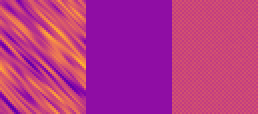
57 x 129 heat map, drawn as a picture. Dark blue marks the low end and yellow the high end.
It is made of 1 by 3 panels. Panel 1,1: middling, slanting down to the right, strong in contrast. Panel 1,2: low, flat. Panel 1,3: middling, checkered, faint in contrast.
